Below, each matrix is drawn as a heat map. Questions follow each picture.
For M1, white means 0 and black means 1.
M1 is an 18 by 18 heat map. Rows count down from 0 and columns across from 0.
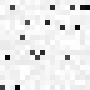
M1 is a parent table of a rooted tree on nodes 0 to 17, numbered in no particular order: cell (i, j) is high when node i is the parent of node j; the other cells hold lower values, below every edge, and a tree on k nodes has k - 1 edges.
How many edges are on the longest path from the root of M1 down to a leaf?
4
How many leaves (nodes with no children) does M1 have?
11
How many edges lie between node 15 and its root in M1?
4
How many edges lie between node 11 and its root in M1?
0
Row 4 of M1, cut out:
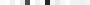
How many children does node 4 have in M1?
2
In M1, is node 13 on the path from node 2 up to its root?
no
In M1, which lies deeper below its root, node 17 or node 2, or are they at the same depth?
the same depth
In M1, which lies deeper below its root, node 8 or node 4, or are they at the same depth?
node 8
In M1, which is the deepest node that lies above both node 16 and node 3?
1
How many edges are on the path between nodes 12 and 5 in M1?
1
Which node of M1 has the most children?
1
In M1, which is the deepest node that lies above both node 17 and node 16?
1
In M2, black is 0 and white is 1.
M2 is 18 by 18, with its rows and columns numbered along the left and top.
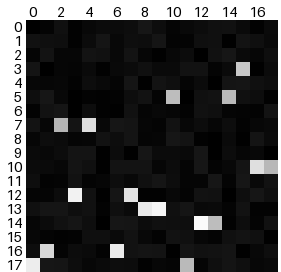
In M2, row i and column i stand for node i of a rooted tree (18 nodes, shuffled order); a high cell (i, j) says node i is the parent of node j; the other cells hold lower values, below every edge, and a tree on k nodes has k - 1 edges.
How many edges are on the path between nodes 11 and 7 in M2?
6
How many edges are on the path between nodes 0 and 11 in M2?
2
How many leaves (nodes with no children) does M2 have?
9
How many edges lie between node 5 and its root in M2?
0
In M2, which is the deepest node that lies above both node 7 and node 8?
14
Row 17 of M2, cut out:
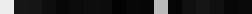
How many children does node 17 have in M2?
2
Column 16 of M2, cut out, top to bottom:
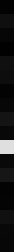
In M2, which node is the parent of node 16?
10
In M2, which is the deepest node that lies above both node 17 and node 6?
10
